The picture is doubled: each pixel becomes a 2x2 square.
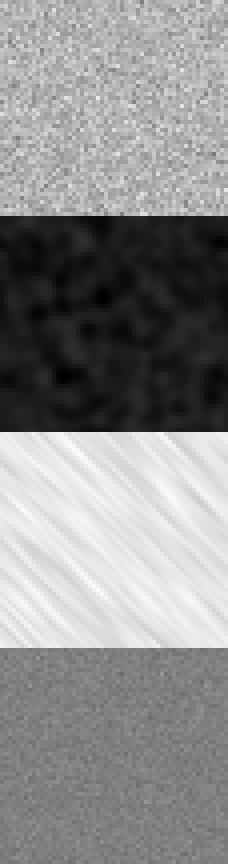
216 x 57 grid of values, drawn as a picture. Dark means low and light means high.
It is made of 4 by 1 panels. Panel 1,1: high, fine-grained. Panel 2,1: very low, blotchy, faint in contrast. Panel 3,1: very high, slanting down to the right, faint in contrast. Panel 4,1: middling, fine-grained, faint in contrast.
